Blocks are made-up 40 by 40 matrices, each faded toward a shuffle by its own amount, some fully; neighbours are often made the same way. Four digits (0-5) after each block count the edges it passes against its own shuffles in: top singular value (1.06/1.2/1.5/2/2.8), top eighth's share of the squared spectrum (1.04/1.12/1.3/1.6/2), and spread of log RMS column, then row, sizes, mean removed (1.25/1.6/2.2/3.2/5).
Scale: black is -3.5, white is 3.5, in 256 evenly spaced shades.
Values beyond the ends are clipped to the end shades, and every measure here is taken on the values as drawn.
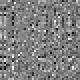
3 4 2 0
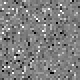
1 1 0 0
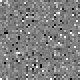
3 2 1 1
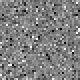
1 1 0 0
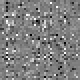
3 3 2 1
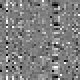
4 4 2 1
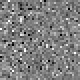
2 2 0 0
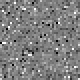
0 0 0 1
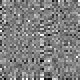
4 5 3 2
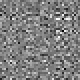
4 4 2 3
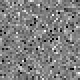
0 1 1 0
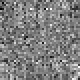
3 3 1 2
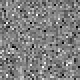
2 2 0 0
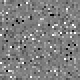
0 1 0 0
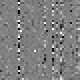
4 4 3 0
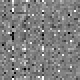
3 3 2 0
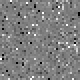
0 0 0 0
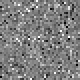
0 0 0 0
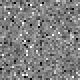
0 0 0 0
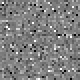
0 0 0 1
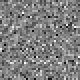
0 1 0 2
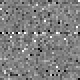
2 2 0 1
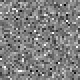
0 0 0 0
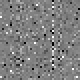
3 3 1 0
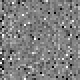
3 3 2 1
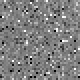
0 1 1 0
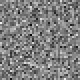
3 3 1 0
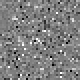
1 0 0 0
